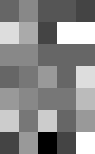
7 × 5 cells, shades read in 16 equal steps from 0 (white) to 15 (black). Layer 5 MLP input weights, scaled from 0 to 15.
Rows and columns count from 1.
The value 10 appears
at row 1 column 3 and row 1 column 4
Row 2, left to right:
2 5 11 0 0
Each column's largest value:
11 8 15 11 11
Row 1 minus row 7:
-2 1 -5 -1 11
